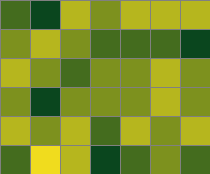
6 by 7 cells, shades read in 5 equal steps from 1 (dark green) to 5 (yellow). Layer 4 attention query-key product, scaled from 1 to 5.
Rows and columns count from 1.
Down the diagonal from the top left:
2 4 2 3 4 3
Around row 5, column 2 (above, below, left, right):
1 5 4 4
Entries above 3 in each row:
4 1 2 1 4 2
